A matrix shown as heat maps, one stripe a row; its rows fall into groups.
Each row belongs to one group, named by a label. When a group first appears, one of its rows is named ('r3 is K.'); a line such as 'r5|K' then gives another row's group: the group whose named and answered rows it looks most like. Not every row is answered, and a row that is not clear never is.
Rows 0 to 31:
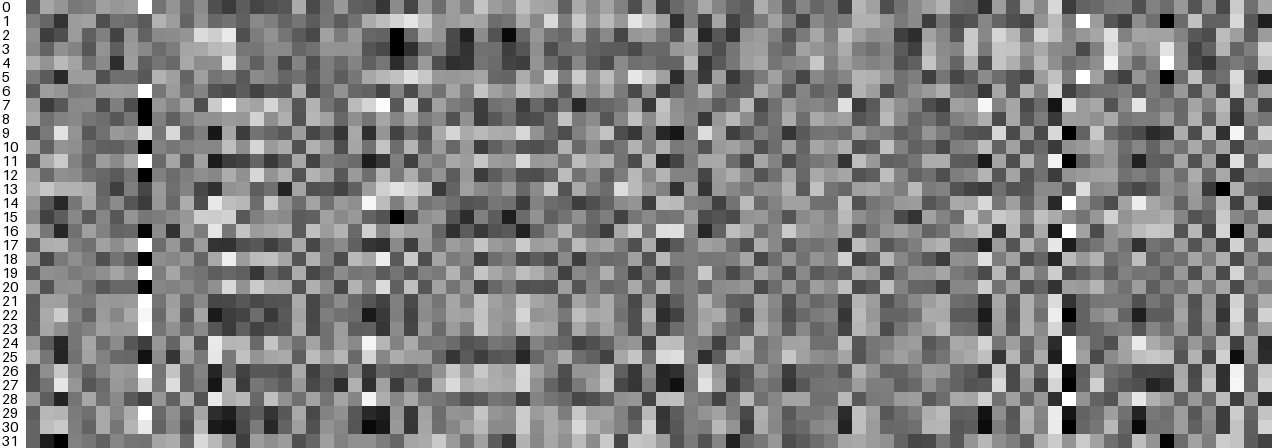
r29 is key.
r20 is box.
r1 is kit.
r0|key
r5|kit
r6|key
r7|box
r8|box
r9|key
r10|box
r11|key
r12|box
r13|kit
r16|box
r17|key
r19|key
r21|key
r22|key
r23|key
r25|box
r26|key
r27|key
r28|box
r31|kit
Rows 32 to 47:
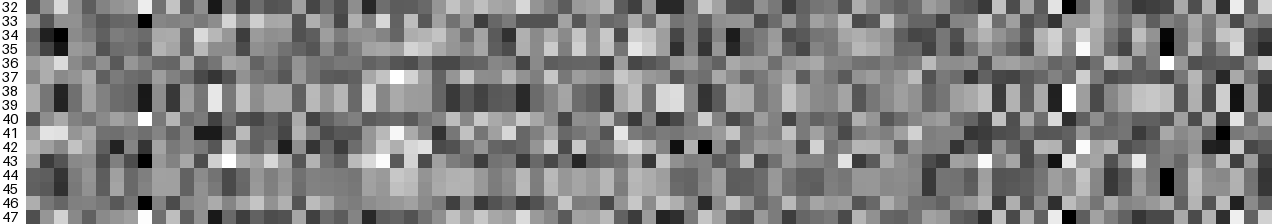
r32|key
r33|box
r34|kit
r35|kit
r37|kit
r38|box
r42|kit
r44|kit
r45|kit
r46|box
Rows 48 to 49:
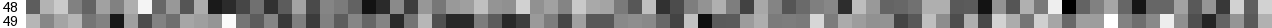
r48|key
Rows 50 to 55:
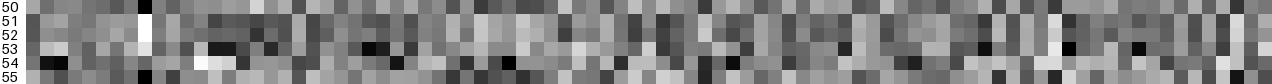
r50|box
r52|key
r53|key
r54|kit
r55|box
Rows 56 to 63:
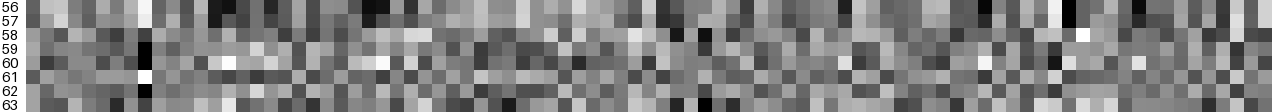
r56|key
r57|key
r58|kit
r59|box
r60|box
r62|box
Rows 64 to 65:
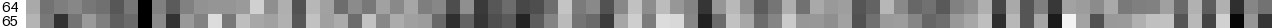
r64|box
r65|box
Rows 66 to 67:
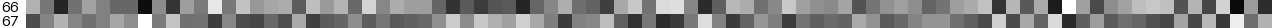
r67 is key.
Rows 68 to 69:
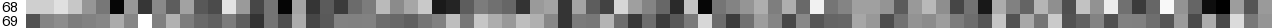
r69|key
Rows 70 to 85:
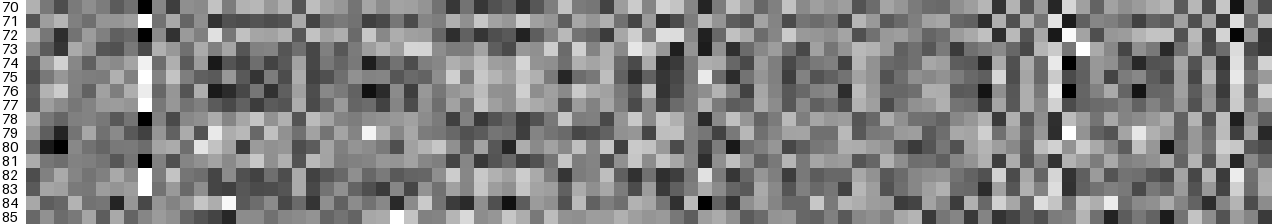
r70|box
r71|key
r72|box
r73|kit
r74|key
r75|key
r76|key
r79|box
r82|key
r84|kit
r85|kit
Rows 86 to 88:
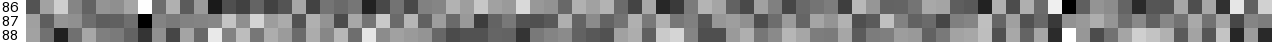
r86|key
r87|box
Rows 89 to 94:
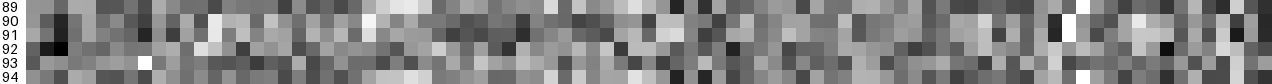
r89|kit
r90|box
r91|box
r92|kit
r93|key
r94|kit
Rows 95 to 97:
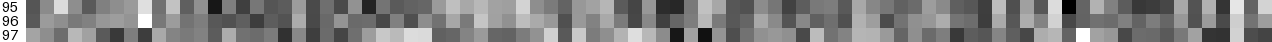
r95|key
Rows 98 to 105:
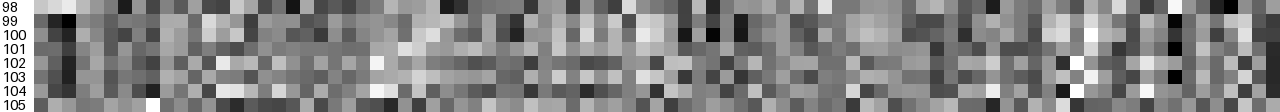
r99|kit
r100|kit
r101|kit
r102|box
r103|kit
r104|box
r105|key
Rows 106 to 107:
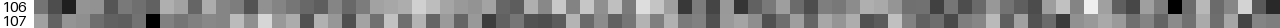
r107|box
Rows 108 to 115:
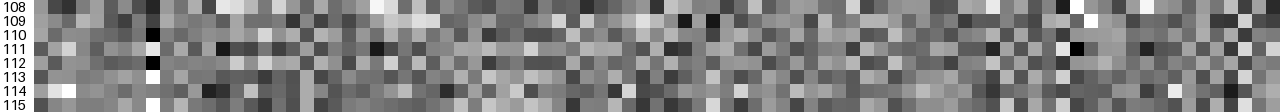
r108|box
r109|kit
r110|box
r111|key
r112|box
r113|key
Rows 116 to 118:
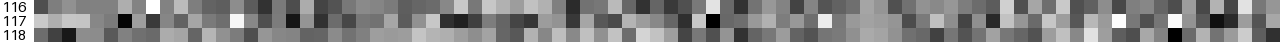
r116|key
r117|kit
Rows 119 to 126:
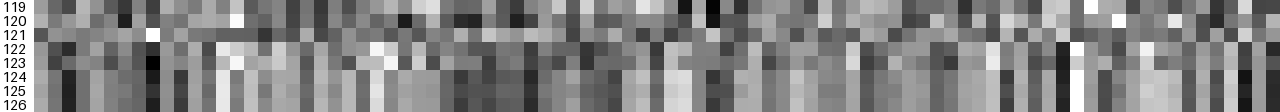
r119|kit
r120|kit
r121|key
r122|box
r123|box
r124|box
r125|box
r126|box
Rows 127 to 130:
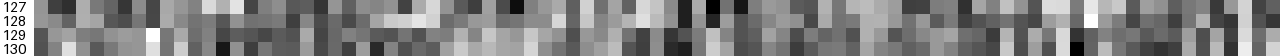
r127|kit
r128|kit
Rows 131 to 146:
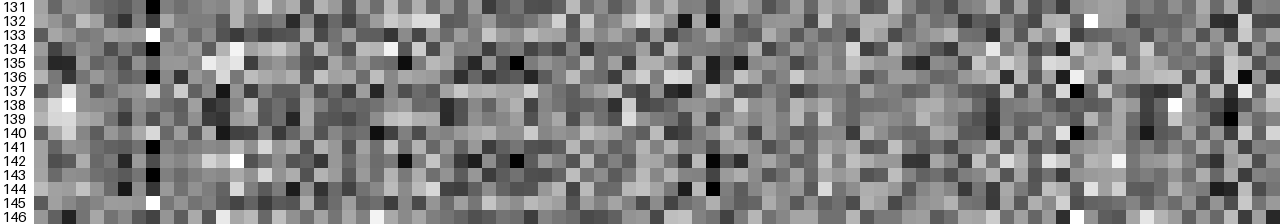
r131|box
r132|kit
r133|key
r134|box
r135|kit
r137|key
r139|kit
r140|key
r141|box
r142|kit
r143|box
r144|kit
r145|key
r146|box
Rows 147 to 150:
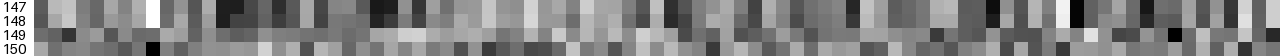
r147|key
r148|key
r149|kit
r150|box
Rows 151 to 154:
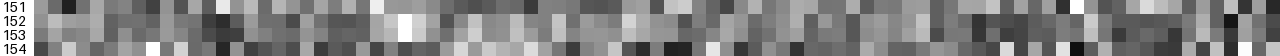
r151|box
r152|kit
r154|key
